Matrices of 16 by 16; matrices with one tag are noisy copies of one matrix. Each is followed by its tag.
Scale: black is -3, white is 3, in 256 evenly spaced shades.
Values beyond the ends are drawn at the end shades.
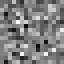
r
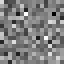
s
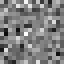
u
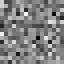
s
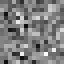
r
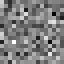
s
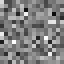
s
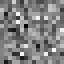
r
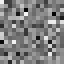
s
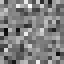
u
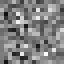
r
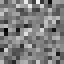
u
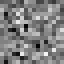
r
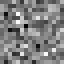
r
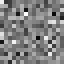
s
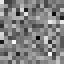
s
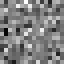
u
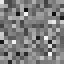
s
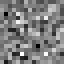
r
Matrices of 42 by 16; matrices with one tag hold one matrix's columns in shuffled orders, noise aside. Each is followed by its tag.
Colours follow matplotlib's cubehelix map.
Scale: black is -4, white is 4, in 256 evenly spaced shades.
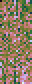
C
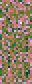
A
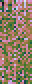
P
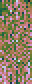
C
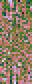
C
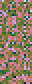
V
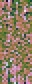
C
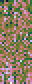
C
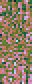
C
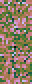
A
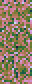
A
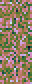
A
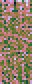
P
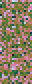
V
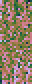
C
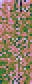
P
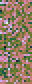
A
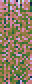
P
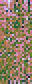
P
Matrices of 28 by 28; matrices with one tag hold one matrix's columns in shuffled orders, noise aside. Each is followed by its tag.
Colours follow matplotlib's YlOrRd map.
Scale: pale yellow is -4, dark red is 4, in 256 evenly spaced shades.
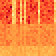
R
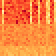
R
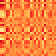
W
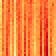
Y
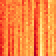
Y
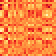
W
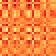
W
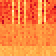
R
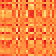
W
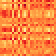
W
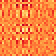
W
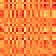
W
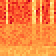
R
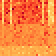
R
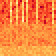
R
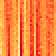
Y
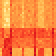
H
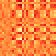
W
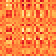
W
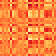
W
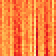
Y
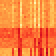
H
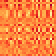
W
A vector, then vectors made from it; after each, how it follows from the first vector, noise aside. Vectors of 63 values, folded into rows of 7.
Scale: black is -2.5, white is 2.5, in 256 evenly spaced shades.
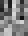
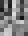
copied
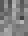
shrunk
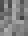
shrunk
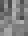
shrunk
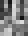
copied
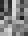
copied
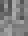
shrunk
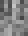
shrunk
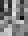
copied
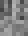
shrunk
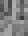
shrunk
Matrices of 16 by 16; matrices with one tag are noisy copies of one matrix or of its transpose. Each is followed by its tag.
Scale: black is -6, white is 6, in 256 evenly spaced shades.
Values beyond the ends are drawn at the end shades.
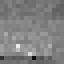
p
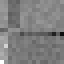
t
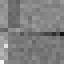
t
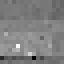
p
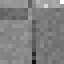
t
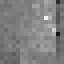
p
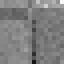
t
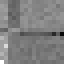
t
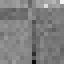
t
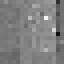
p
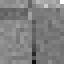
t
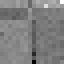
t
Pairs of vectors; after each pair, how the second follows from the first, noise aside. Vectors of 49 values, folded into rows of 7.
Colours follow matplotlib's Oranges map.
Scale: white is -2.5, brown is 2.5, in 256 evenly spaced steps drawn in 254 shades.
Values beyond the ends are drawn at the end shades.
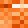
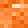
shrunk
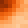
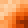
reversed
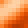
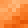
shrunk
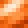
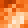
reversed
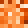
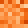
shrunk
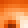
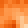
shrunk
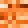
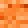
shrunk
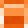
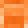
shrunk
